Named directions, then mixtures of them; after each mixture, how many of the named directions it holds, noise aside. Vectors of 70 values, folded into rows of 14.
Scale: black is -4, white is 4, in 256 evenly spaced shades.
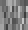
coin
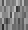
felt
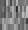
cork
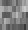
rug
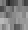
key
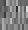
two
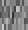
one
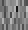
three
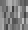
one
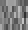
one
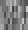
one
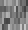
three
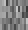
one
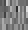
two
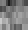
one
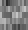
three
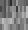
two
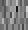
three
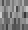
three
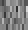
three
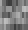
two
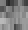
one
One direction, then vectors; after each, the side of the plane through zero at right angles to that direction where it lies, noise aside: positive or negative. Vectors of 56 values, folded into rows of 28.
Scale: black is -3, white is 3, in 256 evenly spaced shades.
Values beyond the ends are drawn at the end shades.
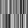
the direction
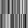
negative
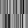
positive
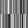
positive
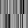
positive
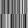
negative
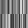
negative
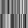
negative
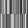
positive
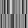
negative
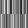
positive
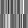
negative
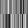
positive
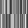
positive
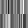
negative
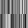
negative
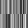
positive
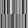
negative
